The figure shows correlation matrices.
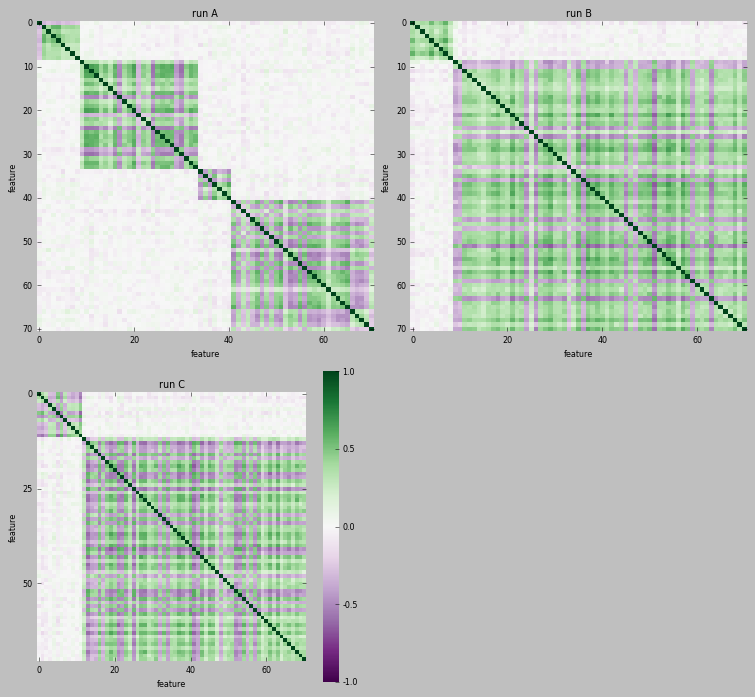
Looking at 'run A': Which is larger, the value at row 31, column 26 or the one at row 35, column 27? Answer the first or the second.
the first
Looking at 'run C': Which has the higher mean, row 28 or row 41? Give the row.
28
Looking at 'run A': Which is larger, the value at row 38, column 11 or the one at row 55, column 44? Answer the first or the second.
the first
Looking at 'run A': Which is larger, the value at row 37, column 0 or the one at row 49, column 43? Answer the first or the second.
the first
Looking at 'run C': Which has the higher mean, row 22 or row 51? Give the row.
51
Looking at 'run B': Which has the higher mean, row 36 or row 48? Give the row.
48
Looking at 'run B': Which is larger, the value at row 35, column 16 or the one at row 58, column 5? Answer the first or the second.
the first
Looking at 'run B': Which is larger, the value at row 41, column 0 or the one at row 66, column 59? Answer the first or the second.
the first
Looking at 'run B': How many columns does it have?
71
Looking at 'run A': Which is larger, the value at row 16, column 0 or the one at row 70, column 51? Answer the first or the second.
the second
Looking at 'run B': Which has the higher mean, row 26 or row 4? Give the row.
4
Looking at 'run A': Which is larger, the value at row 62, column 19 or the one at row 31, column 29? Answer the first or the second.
the first
